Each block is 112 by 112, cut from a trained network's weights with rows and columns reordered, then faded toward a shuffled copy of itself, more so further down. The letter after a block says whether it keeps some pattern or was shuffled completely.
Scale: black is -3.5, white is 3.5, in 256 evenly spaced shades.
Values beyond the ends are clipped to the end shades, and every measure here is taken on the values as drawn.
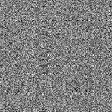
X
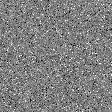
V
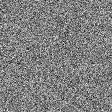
V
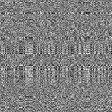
X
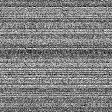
X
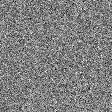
V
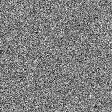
V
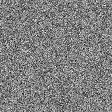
V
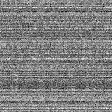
X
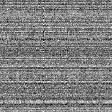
X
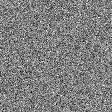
V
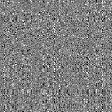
X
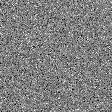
V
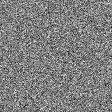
V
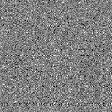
X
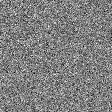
V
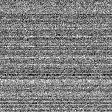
X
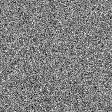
V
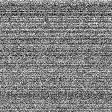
X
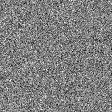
V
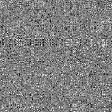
X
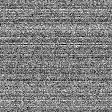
X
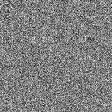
X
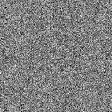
X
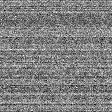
X
